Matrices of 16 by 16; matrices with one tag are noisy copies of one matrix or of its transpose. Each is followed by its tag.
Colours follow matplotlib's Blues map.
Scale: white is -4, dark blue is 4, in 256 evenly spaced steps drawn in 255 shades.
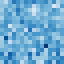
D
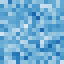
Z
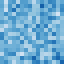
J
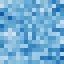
D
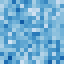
D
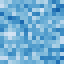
D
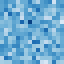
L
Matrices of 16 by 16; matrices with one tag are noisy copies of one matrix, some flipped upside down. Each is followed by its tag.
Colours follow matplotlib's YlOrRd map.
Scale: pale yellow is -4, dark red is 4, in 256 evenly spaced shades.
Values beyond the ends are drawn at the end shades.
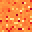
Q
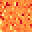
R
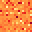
Q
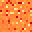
Q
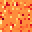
R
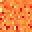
R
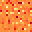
Q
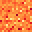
Q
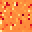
R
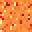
R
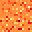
Q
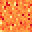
R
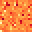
R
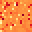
R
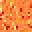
R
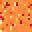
R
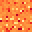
Q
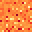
Q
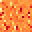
R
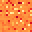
Q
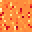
R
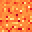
Q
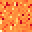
R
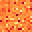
Q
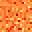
Q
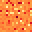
Q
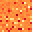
Q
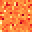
R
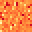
R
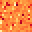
R
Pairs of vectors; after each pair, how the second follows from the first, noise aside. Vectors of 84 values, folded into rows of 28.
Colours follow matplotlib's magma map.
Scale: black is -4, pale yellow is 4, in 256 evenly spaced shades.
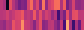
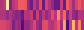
negated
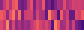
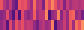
negated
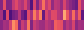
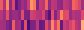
wrapped around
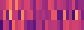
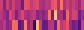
wrapped around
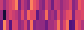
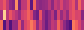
sign-scrambled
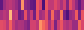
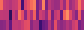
negated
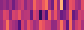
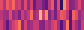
negated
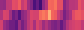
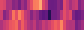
negated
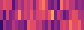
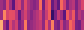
sign-scrambled
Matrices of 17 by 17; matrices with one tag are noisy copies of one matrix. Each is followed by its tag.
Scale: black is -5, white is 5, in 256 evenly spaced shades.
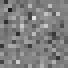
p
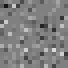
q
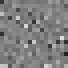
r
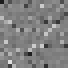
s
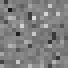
p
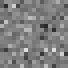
q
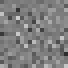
r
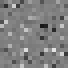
q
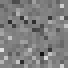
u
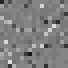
s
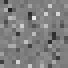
p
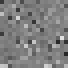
r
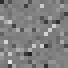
s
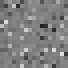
q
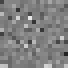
r
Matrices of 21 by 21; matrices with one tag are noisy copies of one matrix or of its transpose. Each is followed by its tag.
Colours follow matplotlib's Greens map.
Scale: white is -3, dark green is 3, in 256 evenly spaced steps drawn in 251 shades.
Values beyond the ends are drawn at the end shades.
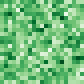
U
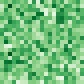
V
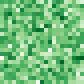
U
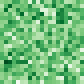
V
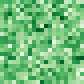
U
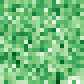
U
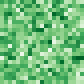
U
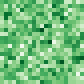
U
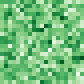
U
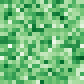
U
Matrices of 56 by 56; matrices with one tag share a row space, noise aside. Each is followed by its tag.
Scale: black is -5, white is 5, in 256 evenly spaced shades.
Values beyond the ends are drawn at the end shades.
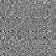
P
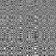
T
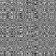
T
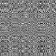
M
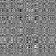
T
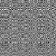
M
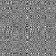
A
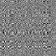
P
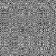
M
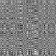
T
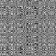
T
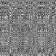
M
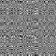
T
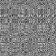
M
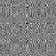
A
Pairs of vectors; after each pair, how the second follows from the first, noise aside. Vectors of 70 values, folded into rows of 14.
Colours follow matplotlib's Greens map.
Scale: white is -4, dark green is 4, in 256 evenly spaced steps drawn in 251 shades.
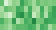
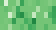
partly zeroed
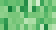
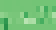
partly zeroed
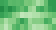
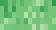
partly zeroed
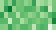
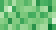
negated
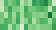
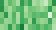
negated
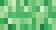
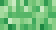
copied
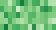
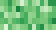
negated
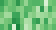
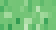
partly zeroed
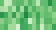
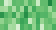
copied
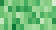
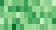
copied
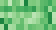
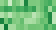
copied
